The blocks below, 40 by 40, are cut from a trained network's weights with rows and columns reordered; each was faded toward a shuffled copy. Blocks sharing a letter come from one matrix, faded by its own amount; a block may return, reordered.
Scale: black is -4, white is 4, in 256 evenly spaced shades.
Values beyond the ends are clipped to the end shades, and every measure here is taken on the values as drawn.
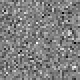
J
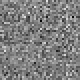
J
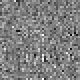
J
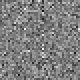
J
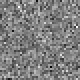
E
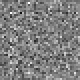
J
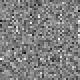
J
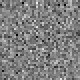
J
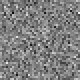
E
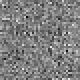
J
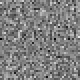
J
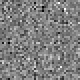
J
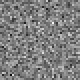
E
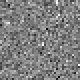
J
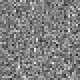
E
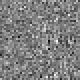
J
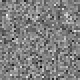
E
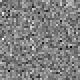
J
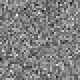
E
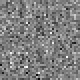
J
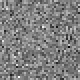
E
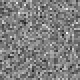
E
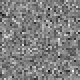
J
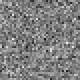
E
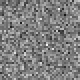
E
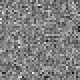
J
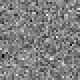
E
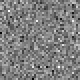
J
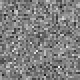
E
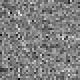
J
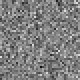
E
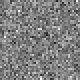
E
